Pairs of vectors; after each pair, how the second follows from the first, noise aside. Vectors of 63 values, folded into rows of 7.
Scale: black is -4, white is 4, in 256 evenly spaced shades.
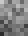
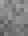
shrunk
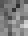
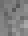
shrunk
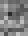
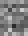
wrapped around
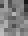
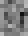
wrapped around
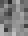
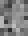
wrapped around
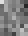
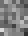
wrapped around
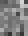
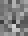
wrapped around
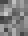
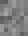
shrunk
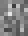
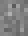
shrunk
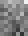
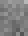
shrunk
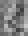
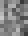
wrapped around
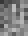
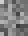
wrapped around
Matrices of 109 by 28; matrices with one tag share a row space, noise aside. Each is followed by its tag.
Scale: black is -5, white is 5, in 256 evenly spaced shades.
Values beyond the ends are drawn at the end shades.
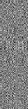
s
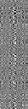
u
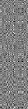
s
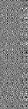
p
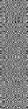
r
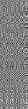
p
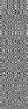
r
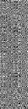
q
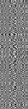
u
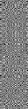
r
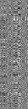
q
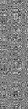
q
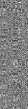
q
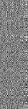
p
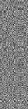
s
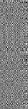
p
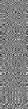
r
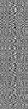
u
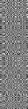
r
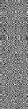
r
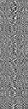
u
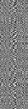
u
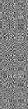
s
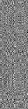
s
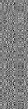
s
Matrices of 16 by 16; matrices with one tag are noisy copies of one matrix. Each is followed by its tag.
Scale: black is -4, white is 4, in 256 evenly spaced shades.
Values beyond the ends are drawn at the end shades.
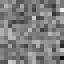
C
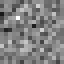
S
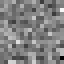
C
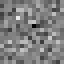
S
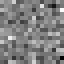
C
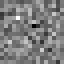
S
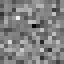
S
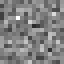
S
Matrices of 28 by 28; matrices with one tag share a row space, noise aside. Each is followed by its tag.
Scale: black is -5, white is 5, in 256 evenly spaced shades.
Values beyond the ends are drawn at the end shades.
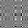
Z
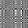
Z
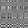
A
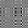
Z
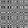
A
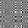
Z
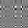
Z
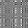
Z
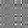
Z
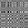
A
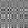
A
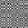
A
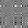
Z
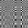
Z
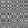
A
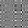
Z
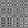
A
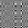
Z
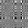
Z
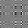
Z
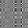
Z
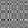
A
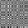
A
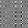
Z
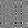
Z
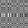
A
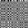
A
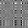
Z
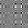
Z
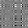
Z
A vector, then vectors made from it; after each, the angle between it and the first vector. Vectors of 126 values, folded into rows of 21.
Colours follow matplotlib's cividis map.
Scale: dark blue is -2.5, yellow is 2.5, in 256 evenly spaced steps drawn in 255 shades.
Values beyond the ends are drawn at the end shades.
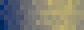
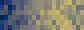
nearly parallel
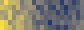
nearly opposite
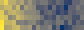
nearly opposite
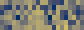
orthogonal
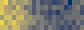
nearly opposite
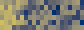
partly opposed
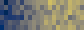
nearly parallel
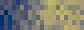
nearly parallel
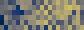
partly aligned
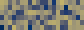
orthogonal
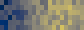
nearly parallel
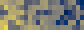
partly opposed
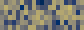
orthogonal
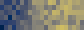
nearly parallel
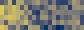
partly opposed
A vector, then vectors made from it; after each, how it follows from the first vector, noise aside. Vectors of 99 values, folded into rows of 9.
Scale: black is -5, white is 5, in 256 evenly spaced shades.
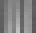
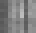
wrapped around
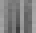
negated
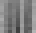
negated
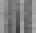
negated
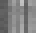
wrapped around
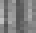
wrapped around
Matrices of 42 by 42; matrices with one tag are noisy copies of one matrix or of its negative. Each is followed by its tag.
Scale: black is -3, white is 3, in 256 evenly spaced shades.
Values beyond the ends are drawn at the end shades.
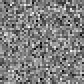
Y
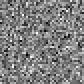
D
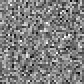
D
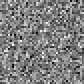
D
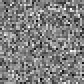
Y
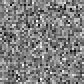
Y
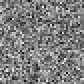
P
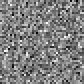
D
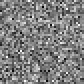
P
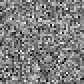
P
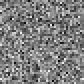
P
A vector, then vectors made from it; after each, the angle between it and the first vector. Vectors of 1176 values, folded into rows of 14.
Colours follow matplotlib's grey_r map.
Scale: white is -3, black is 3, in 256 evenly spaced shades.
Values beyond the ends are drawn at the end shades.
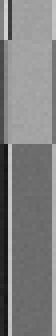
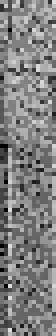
partly aligned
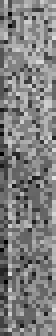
partly aligned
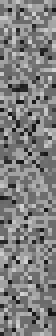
orthogonal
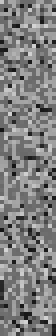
orthogonal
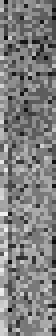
partly opposed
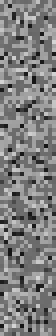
orthogonal
